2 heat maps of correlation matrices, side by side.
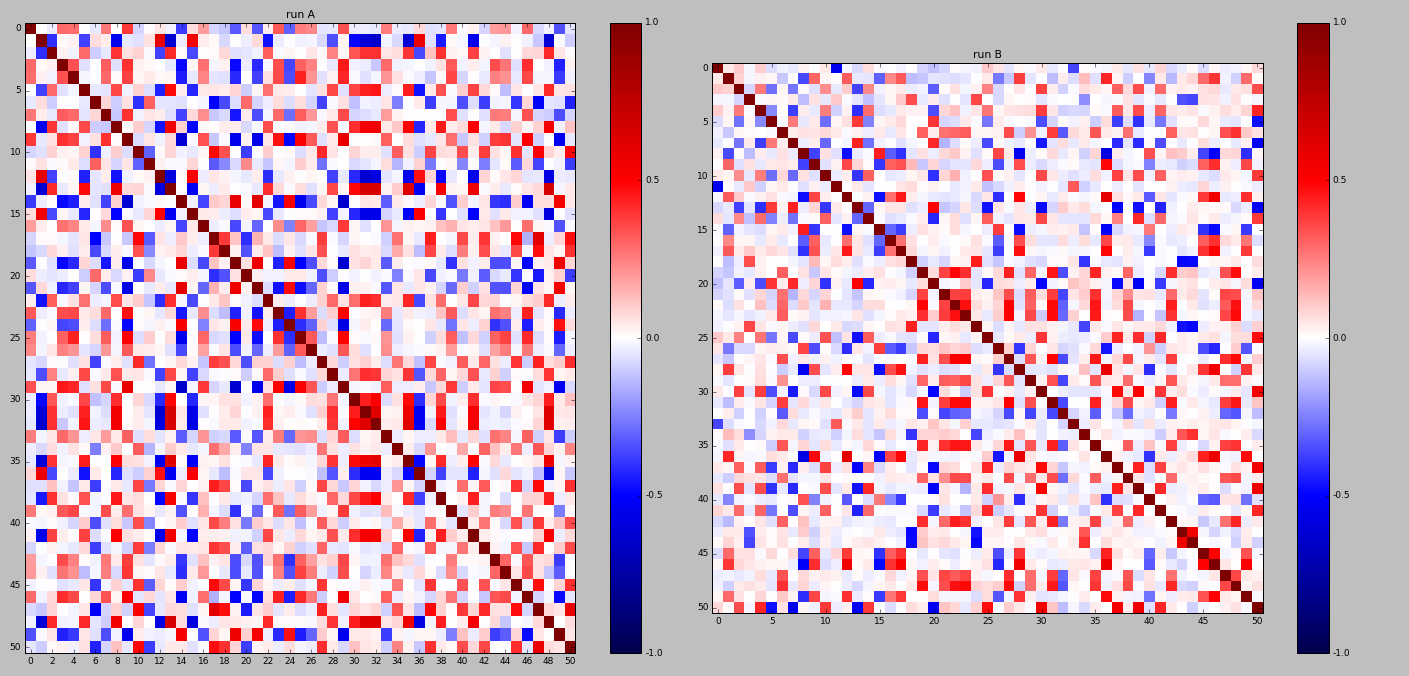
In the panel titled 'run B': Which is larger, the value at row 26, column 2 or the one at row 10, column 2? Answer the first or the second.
the second
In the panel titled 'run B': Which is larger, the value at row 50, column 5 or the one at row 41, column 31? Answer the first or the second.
the second
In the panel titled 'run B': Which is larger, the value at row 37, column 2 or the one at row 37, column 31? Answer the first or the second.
the first
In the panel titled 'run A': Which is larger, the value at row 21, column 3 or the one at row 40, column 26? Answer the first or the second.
the second
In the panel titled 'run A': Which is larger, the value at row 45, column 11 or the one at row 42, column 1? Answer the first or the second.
the second
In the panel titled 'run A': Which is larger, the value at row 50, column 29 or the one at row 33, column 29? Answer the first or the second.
the second
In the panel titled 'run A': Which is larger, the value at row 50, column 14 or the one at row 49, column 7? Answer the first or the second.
the first
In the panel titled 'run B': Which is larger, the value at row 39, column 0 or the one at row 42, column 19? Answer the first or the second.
the second
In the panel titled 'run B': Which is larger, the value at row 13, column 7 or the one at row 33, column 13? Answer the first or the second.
the first
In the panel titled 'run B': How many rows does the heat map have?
51
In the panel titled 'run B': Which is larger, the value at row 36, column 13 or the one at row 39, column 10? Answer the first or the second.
the second
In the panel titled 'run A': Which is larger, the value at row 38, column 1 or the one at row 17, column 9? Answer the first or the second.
the second
